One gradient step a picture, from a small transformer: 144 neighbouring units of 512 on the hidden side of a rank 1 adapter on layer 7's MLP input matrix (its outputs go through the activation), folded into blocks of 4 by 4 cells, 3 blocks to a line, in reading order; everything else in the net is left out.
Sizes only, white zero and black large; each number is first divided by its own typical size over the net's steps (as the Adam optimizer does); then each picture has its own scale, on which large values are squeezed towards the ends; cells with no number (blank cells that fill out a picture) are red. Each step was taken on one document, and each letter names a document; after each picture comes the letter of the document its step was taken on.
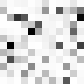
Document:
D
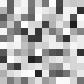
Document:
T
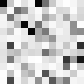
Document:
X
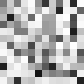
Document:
T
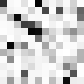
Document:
D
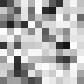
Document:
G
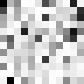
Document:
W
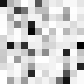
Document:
X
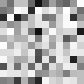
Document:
T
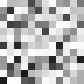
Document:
G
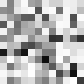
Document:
T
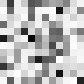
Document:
T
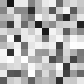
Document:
G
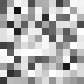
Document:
G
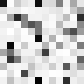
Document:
D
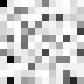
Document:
W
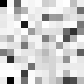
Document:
W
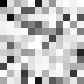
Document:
D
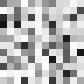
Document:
T
